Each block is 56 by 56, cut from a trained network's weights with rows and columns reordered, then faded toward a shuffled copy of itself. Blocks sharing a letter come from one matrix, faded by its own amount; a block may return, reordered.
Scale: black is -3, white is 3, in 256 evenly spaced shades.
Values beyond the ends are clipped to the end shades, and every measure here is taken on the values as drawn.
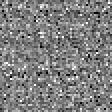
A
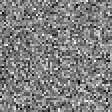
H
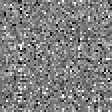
A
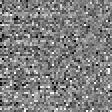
A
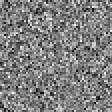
H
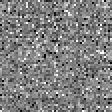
A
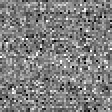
A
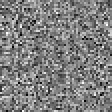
H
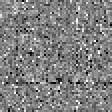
A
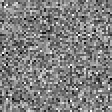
H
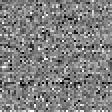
A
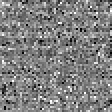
A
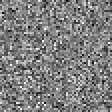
H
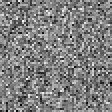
H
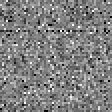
A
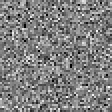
H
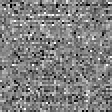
A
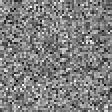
H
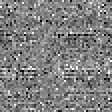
A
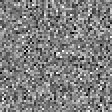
H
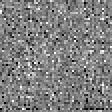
A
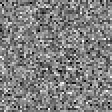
H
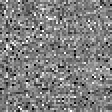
A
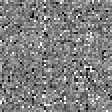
A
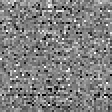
A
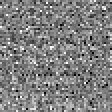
A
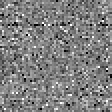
A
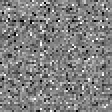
A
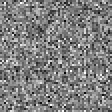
H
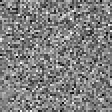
H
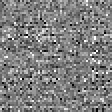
A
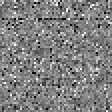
A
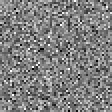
H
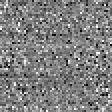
A
